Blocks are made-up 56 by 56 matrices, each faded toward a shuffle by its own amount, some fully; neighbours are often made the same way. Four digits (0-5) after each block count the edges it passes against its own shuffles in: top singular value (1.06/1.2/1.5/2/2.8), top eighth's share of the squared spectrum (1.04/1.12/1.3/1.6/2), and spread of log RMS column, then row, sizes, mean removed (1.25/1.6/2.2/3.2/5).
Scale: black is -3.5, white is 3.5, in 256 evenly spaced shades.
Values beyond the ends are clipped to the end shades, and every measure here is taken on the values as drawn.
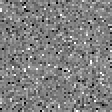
0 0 0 0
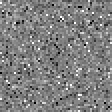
0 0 0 0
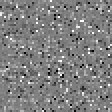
3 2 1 1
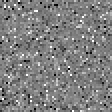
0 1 0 0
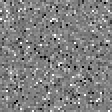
0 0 0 0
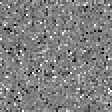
1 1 0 0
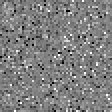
1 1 0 0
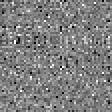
4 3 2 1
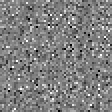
3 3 1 1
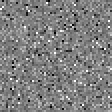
2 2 0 0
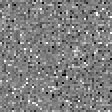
2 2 0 0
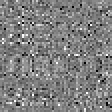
4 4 2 2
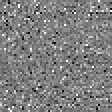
3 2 1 1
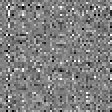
4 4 3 2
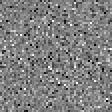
3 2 0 0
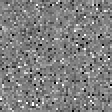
2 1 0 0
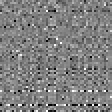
4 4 2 3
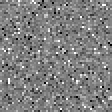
2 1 0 0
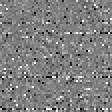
4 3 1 2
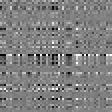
5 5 3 4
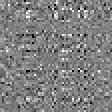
4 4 2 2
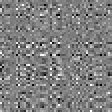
4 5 3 3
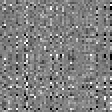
4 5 3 2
